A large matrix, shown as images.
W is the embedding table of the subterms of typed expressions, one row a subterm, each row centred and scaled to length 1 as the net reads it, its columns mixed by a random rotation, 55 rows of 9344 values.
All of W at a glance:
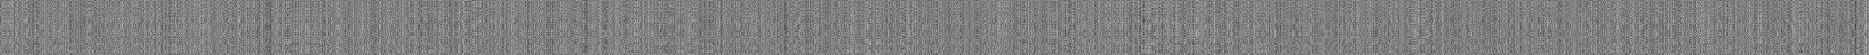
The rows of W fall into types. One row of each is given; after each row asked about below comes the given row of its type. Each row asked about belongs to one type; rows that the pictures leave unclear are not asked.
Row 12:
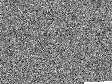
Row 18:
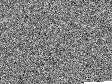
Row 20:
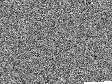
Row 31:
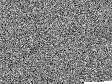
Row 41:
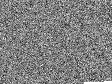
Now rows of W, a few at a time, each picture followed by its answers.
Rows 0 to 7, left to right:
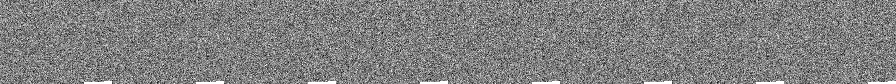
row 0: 31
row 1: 20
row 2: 41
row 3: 12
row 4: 20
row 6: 20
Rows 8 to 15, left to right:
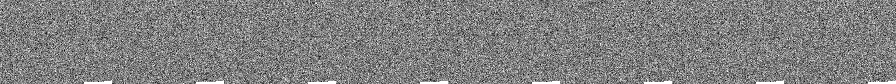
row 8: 12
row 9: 41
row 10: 20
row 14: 12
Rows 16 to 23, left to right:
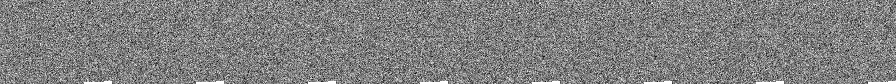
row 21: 20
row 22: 41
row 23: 12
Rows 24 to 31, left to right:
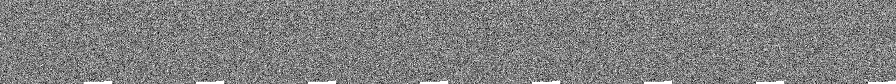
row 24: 41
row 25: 12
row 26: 12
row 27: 41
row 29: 12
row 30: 31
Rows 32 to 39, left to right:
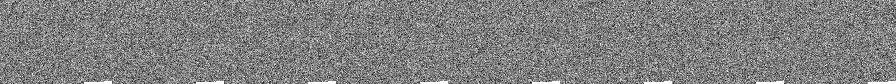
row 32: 20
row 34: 20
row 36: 31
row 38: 12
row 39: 41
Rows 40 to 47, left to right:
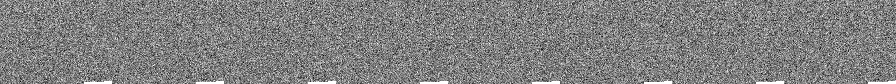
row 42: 41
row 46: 12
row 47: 12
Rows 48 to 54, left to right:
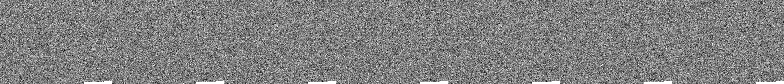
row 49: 41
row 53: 41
